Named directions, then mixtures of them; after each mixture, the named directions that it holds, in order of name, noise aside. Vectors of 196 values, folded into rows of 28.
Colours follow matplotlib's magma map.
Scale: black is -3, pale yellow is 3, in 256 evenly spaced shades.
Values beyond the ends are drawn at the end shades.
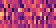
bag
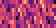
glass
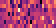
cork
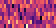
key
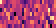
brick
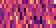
glass, key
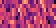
glass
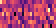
bag, brick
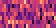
glass, key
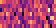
bag, brick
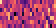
brick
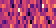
cork, glass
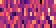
brick, cork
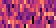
glass, key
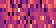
cork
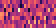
bag, cork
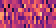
bag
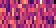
cork, glass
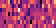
cork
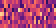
bag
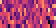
brick, glass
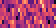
glass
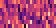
brick, key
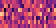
bag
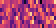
brick, glass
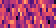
glass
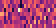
bag, cork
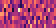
bag, cork
